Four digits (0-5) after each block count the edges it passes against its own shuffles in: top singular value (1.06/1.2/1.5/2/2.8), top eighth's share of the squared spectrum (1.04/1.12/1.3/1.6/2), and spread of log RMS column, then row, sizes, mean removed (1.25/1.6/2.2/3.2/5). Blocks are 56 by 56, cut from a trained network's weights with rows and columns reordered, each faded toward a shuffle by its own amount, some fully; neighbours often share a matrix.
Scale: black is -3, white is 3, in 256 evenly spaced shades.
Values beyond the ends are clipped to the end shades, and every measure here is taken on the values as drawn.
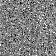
0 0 0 0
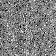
1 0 0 0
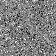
0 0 0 0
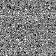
2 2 1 0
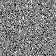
0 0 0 0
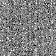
2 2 0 1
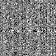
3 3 1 2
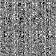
3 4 2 3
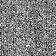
2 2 1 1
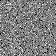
0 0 0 0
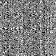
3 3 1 2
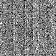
3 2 1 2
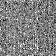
2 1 1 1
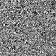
2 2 0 1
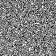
0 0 0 0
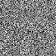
2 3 0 1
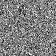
2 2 0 0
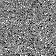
0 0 0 0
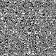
1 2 1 1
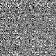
2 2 2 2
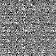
2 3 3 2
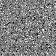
0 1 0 0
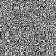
3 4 1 3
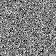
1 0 0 0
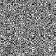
3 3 2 2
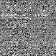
2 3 3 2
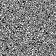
1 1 0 0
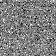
1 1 0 0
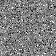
1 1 0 0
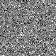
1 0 0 0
